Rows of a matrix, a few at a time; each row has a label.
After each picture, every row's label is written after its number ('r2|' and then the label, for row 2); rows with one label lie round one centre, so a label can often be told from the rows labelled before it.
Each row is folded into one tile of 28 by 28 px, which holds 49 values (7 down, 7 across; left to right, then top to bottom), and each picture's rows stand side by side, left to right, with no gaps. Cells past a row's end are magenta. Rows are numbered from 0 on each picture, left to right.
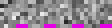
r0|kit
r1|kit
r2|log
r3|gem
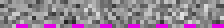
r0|kit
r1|kit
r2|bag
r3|log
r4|kit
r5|gem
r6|kit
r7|gem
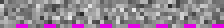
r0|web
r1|gem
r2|kit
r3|log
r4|log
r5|kit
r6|kit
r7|log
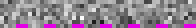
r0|kit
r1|web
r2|gem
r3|bag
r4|bag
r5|bag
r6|kit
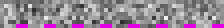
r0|log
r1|web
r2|gem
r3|log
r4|bag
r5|gem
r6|log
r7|web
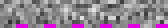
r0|bag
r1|bag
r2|gem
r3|gem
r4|kit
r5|web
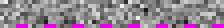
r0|kit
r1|bag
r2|bag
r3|log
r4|gem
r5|web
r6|bag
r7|kit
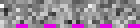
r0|web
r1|kit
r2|log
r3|log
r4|web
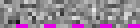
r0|bag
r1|kit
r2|web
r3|gem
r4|kit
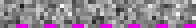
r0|bag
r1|gem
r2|log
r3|bag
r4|web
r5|gem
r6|gem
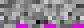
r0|kit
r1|bag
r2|gem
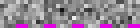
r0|gem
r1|log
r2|web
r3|web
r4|bag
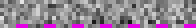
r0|kit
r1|gem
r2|gem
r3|bag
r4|bag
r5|log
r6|log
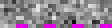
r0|web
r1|gem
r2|bag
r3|log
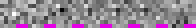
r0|kit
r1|kit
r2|web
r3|web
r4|web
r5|web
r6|bag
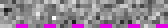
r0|web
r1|gem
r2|bag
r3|gem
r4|bag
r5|kit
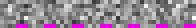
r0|gem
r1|log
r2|gem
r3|kit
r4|kit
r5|log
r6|gem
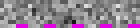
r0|log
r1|web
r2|bag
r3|web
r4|log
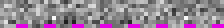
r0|log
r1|gem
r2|bag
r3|log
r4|bag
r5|kit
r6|web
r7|web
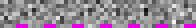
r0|kit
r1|web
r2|kit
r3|web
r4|web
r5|web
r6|log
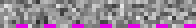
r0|log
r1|bag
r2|web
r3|gem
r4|gem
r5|kit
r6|kit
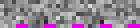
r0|web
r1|bag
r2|kit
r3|bag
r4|web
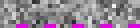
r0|log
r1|bag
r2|bag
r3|log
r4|web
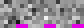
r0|bag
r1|web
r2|web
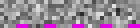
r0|kit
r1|gem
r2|kit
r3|kit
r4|web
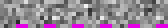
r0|bag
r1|gem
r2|kit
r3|web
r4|gem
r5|web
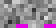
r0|bag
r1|web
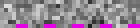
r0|log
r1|gem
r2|kit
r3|bag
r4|log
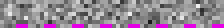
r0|gem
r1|gem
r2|kit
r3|kit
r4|kit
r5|bag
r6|kit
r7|web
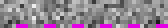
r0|bag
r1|log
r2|kit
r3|bag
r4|kit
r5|bag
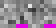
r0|log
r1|web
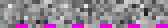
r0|gem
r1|bag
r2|log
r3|web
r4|bag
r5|web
